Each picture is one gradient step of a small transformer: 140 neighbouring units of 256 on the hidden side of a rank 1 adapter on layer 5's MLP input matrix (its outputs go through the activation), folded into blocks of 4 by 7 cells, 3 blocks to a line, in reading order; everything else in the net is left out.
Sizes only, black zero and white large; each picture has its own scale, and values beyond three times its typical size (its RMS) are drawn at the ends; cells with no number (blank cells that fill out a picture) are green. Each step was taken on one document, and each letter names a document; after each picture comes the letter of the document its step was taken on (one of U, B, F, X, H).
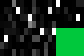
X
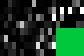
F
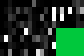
F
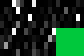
X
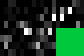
F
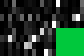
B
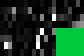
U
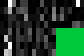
U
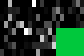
F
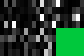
B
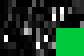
F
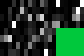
B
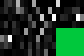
X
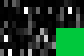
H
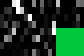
X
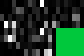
B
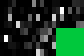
F
